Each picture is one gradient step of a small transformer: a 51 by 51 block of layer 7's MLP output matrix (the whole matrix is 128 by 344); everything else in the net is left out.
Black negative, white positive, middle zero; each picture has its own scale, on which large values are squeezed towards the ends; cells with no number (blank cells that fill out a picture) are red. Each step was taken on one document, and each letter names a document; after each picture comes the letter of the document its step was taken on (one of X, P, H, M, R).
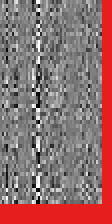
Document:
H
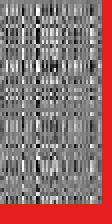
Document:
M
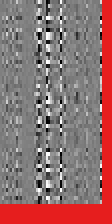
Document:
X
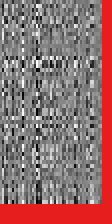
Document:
M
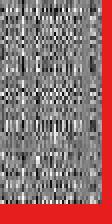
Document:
M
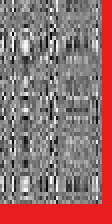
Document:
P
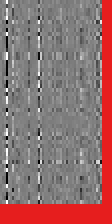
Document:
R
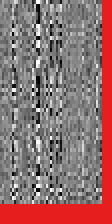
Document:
H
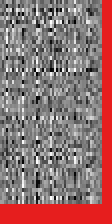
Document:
M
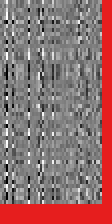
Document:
R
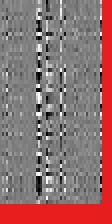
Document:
X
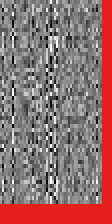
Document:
P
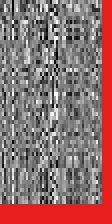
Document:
P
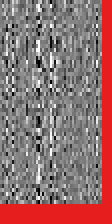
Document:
H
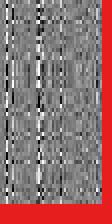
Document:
R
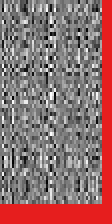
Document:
P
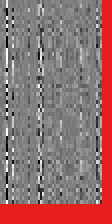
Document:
R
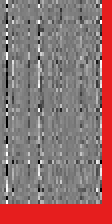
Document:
R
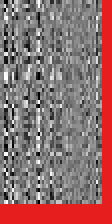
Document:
H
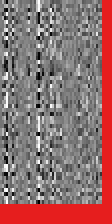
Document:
H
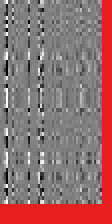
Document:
R
